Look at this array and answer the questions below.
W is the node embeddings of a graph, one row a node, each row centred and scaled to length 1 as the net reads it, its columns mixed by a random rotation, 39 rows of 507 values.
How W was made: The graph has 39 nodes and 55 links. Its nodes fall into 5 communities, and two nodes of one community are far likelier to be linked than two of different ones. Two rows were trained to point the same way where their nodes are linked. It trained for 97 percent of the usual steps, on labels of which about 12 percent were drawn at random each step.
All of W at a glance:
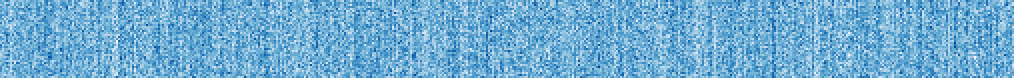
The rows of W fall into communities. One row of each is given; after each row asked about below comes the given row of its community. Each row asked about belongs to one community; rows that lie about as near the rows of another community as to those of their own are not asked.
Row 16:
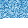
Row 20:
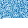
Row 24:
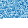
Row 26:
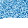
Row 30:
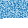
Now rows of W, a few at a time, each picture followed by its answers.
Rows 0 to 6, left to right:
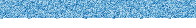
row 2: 16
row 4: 20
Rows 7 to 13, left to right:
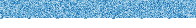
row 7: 24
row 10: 26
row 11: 30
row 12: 30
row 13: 24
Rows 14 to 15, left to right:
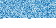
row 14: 24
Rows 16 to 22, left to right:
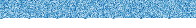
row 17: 16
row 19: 20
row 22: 20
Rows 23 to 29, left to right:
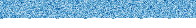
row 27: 16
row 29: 24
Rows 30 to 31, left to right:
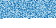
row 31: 16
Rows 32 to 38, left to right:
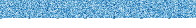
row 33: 20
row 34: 24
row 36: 20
